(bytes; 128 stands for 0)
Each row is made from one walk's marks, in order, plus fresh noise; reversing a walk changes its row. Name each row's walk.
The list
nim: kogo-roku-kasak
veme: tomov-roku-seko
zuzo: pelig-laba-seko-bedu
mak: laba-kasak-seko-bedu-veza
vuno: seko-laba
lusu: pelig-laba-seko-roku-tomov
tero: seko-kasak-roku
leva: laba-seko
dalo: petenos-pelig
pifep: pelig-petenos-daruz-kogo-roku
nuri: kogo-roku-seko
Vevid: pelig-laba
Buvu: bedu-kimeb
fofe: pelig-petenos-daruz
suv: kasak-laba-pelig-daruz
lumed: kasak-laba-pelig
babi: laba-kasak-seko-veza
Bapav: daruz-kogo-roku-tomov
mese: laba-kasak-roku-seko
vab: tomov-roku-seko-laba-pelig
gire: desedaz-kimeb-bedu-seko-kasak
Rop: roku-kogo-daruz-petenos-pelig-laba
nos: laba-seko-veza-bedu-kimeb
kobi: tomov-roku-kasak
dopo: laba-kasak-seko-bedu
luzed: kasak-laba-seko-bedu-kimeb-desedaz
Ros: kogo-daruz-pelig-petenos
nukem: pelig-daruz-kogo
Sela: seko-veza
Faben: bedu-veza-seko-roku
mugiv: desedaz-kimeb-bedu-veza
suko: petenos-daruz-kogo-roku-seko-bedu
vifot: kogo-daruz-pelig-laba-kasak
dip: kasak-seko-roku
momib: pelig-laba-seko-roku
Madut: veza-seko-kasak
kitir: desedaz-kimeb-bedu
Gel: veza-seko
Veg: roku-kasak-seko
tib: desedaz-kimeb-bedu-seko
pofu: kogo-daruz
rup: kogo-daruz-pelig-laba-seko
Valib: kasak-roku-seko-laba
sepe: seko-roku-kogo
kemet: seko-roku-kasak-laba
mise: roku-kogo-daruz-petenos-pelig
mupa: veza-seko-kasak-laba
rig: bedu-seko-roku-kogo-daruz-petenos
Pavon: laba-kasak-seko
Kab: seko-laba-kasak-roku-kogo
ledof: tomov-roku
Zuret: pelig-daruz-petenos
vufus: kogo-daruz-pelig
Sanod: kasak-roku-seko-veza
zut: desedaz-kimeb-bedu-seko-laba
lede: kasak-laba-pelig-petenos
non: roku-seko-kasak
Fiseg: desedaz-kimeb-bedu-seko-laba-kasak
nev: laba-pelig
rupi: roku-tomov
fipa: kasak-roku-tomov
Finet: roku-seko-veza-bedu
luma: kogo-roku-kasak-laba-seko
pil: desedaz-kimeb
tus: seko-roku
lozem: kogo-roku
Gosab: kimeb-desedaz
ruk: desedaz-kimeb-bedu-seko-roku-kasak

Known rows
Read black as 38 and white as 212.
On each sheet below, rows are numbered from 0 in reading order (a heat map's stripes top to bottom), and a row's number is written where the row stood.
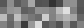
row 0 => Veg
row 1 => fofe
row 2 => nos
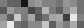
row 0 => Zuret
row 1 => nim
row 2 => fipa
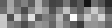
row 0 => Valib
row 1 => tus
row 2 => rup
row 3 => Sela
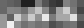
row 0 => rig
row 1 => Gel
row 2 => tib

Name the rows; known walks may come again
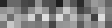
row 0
sepe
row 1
veme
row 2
Sanod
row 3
fipa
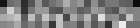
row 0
mak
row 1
Veg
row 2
kemet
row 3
Pavon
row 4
Zuret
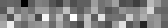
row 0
Ros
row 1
Bapav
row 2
rup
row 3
vuno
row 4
fofe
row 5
luzed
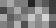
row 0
ruk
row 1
babi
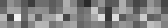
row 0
lusu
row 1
Kab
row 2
ledof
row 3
zuzo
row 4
tus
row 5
lozem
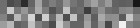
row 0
vufus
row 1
Valib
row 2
Vevid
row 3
Fiseg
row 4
rig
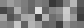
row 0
nim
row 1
nev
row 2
kitir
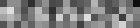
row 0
nos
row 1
suko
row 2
mese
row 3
dip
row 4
lede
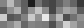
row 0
tero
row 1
Gel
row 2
pifep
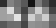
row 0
tib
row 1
Sela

